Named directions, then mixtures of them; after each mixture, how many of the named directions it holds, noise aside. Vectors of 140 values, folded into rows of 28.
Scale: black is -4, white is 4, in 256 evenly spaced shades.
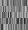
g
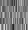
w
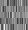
two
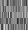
two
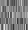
two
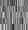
one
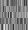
two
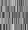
one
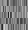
two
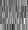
two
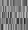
one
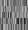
one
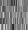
one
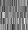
two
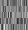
two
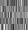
two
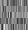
two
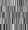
one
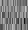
two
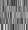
two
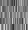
one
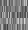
one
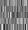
two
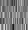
one
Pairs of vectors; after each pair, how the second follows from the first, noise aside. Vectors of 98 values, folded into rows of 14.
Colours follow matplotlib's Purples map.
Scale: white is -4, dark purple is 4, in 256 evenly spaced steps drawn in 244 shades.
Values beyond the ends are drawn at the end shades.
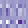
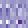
copied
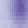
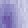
reversed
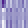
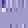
partly zeroed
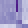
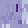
partly zeroed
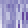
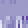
partly zeroed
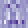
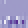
partly zeroed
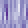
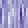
reversed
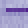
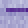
copied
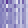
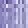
copied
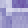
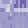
partly zeroed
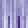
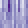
reversed
